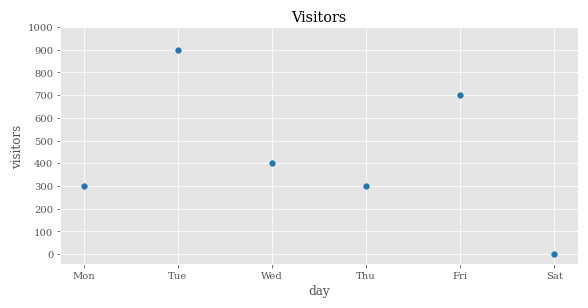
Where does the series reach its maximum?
Tue
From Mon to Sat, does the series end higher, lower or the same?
lower
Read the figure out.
Title: Visitors
x-axis: day, ticks Mon Tue Wed Thu Fri Sat
y-axis: visitors, ticks 0 100 200 300 400 500 600 700 800 900 1000
Values:
300 900 400 300 700 0
